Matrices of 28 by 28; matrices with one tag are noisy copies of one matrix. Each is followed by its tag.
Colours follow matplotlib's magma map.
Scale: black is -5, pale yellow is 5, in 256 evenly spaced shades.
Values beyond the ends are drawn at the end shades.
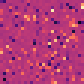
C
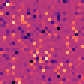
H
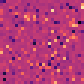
C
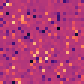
H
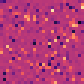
C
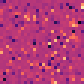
C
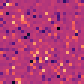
H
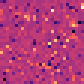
C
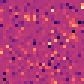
C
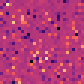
H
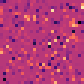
C
